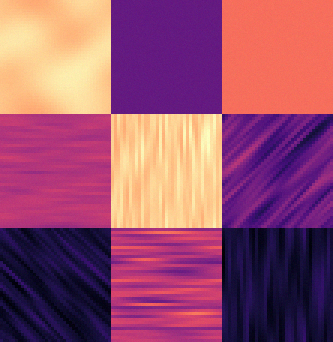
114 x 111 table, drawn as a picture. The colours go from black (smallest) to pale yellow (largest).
The table splits into 3 rows of 3 panels. Panel 1,1: very high, smooth, faint in contrast. Panel 1,2: low, flat. Panel 1,3: high, flat. Panel 2,1: middling, streaked across, faint in contrast. Panel 2,2: very high, streaked downward, faint in contrast. Panel 2,3: low, slanting up to the right. Panel 3,1: very low, slanting down to the right, faint in contrast. Panel 3,2: middling, streaked across. Panel 3,3: very low, streaked downward, faint in contrast.
